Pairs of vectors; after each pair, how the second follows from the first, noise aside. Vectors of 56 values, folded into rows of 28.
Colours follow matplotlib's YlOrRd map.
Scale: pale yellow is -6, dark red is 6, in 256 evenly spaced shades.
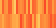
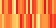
scaled up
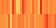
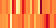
scaled up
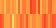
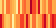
scaled up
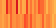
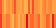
shuffled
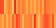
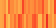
shuffled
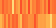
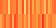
shuffled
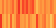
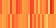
shuffled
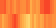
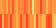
shuffled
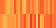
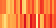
scaled up
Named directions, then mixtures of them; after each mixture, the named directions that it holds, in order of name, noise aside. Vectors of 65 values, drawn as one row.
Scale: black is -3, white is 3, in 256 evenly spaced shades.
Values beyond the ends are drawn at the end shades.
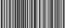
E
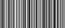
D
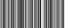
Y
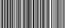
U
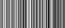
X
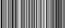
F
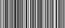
D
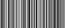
D, F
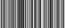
E, Y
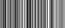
X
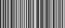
E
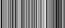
F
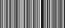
Y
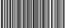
E, U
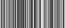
E, Y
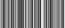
Y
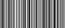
D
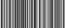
E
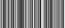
Y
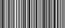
D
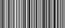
D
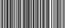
U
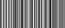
U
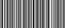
U, X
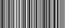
D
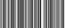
Y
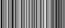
F
